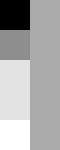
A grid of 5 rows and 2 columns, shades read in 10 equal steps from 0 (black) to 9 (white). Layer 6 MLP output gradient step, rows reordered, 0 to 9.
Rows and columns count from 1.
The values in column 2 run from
6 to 6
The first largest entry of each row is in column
2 2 1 1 1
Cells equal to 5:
1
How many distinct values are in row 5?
2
